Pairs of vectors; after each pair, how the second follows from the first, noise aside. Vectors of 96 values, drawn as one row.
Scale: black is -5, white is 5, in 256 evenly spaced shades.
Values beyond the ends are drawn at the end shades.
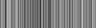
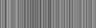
shrunk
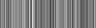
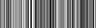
scaled up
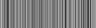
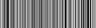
scaled up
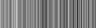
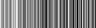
scaled up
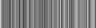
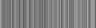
shrunk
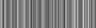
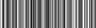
scaled up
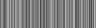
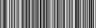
scaled up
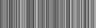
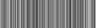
sign-scrambled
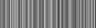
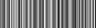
scaled up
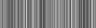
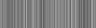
shrunk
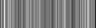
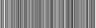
sign-scrambled
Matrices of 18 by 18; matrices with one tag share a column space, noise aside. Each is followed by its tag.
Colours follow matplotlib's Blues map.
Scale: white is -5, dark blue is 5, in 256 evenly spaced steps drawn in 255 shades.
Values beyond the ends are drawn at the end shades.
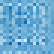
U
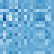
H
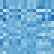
H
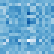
U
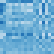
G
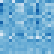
G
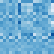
G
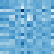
H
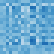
U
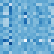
U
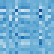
H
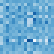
U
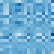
G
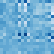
G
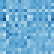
H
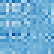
G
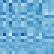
G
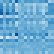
G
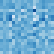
H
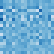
H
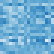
U
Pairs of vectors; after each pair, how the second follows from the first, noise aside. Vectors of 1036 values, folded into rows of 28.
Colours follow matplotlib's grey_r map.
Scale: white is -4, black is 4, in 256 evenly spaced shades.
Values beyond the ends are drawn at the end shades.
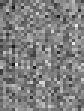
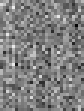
negated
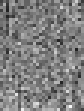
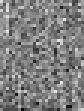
negated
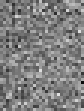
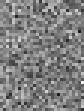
negated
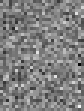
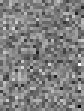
negated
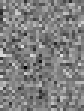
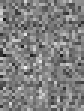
negated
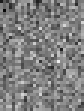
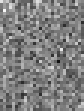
negated
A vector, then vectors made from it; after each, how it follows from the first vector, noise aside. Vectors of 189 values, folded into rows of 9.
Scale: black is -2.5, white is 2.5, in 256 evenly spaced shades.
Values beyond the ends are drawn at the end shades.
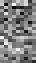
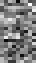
wrapped around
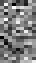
negated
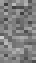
shrunk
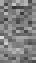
shrunk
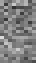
shrunk
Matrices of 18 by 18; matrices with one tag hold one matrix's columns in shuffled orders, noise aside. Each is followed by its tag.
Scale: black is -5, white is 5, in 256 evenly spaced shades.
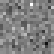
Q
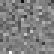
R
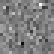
Q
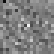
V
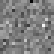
V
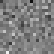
R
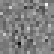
Q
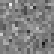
Q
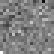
R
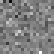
R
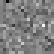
V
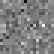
V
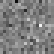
V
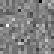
V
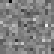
V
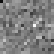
V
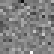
R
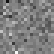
R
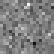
Q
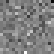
R
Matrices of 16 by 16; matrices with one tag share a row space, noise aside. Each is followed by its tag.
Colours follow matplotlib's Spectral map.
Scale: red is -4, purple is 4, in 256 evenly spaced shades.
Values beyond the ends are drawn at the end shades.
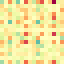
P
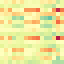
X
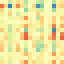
P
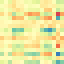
X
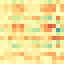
X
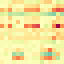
X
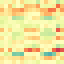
X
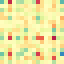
P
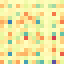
P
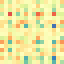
P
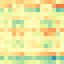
X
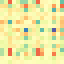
P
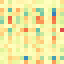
P
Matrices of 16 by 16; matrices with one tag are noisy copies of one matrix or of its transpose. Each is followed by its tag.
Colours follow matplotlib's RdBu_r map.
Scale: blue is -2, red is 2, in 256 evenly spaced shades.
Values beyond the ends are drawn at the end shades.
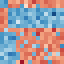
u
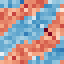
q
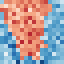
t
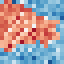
t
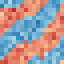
q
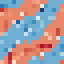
q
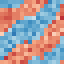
q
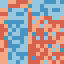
u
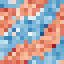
q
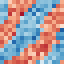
q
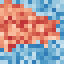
t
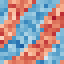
q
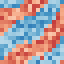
q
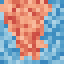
t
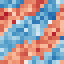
q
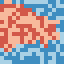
t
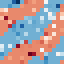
q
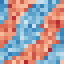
q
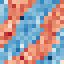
q
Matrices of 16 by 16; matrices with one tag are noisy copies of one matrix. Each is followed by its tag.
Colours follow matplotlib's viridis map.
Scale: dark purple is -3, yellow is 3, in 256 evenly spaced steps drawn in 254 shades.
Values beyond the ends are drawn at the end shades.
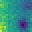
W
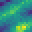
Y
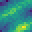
Y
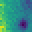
W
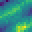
Y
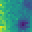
W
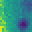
W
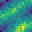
Y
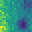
W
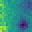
W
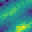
Y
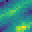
Y
